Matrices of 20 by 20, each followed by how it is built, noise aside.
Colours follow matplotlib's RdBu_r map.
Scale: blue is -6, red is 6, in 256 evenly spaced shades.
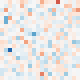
noise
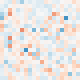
noise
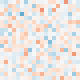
noise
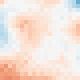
smooth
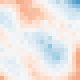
smooth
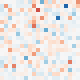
noise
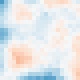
smooth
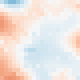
smooth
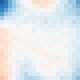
smooth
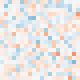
noise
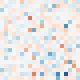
noise
